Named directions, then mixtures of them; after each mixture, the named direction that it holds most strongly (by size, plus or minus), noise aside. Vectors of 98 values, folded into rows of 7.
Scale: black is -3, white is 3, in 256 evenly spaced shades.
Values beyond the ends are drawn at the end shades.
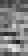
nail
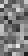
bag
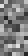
bag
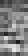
nail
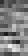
nail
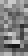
nail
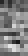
nail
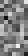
bag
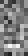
bag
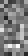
bag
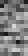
nail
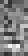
nail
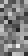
bag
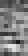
nail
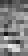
nail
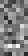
bag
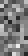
bag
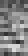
nail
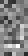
bag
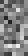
bag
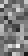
bag
